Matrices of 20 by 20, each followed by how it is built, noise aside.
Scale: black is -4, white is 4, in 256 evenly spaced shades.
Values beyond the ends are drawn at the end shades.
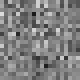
low rank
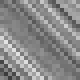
Toeplitz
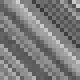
Toeplitz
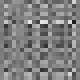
low rank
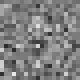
low rank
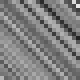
Toeplitz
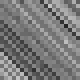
Toeplitz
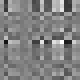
low rank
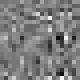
low rank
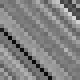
Toeplitz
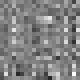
low rank
